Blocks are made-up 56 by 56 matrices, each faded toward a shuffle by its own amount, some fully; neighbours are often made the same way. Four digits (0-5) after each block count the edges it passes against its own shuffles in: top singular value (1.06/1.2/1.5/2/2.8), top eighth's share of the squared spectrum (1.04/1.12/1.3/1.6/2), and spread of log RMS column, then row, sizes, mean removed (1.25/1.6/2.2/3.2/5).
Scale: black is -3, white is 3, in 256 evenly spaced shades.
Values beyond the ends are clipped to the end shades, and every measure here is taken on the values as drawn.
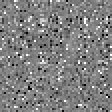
3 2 1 1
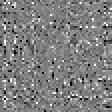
4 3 2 1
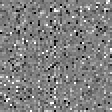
3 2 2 1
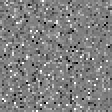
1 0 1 0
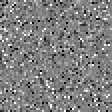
0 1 0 0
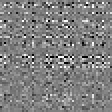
4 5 3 4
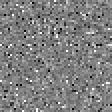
2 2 0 1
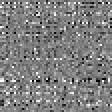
3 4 2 3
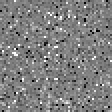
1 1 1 0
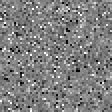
0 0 0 0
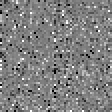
3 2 1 0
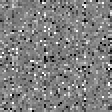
3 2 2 1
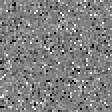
0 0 0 0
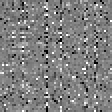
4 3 3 0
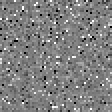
1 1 0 0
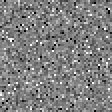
0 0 0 0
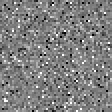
0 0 0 0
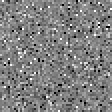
0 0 0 0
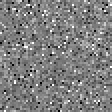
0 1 0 1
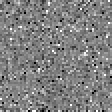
1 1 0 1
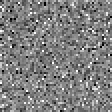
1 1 0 0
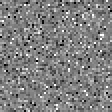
0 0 0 0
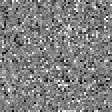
0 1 1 2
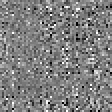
1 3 3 2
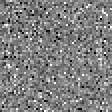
0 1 1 0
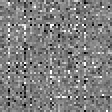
2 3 3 3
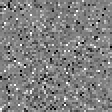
2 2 1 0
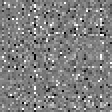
4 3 2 1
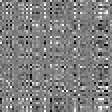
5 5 4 4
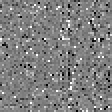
3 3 1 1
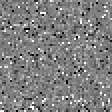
1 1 0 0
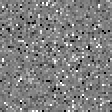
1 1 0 0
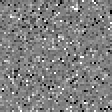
1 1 0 0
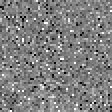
2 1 0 0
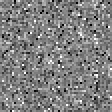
0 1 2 0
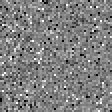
0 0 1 0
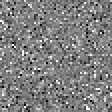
0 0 0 0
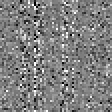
2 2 3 0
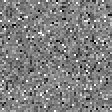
0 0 0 0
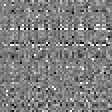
4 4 2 3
